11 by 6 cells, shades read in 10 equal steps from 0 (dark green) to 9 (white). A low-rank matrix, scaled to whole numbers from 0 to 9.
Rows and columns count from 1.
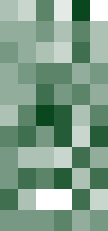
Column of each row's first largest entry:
6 4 4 1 1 1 5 4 5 3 5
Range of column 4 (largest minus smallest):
8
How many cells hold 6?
11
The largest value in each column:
6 7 9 9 7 9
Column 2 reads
7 5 5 4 5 3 2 6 2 6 4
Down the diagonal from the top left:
6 5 6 3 3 3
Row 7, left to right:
3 2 4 1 7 1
